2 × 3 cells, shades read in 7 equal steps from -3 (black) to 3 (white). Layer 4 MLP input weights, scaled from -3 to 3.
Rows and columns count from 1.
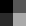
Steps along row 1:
up up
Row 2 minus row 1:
1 2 0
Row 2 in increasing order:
-2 1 3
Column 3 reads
3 3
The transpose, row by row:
-3 -2 | -1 1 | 3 3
